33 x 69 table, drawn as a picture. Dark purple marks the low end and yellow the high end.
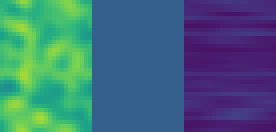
The table splits into one row of 3 panels. Panel 1,1: high, blotchy. Panel 1,2: low, flat. Panel 1,3: very low, streaked across, faint in contrast.
